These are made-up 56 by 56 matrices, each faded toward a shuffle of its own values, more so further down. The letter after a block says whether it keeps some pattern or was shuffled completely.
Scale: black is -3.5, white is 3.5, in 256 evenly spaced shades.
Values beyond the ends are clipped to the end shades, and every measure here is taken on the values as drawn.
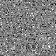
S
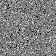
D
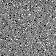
D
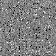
S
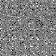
S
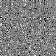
S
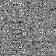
S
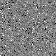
S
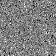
D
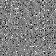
S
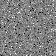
D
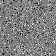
D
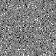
S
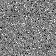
D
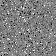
D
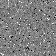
D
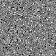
S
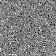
S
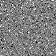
S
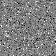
D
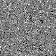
S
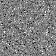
D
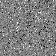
D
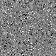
S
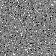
D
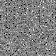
S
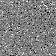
S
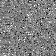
S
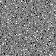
S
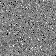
D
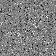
D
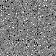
S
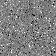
D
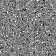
D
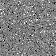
D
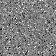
S
